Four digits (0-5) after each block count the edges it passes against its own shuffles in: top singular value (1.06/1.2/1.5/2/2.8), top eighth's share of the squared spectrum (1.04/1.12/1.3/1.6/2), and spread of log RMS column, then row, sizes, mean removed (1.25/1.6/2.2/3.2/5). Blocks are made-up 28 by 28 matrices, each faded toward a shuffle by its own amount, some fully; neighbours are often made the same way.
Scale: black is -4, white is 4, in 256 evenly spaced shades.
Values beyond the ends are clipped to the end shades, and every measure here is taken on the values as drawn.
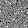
0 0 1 0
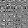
3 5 2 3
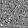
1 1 0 0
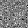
3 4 1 1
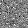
0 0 0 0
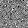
1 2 0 0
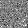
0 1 0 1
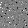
0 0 0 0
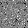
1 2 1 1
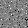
1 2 0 0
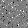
0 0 0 0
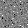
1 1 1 0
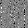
2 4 2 0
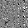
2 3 2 0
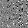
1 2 2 0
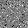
0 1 0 0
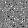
2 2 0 1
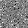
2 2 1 0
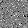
1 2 0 0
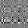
4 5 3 3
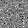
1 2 0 0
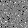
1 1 0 0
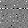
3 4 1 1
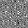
3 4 1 2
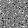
2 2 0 0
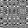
4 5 3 3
